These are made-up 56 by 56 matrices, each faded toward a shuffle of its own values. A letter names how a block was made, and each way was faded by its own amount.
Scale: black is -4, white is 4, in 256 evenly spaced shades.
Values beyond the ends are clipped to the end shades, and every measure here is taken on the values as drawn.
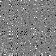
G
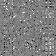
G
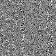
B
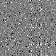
G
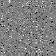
G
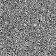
B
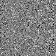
B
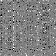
G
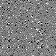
G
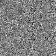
B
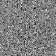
B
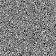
B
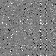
G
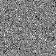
B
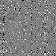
G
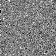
B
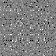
G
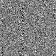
B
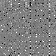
G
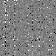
G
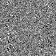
B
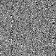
B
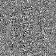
B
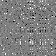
G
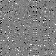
G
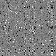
G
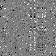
G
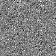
B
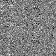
B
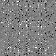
G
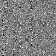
B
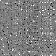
G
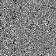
B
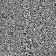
B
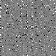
G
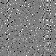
G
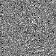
B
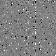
G
